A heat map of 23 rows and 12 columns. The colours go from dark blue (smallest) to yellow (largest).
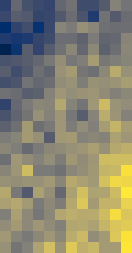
Ninth with the highest average: bottom right. Slope: up to the bottom right. Ninth with the lowest average: top left. Stripes: none. Histogram: bell-shaped. Odd rows or columns: none.
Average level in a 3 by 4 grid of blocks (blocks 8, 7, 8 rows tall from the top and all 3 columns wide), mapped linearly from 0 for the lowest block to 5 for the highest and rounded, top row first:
0 1 2 2
2 3 3 4
3 3 4 5
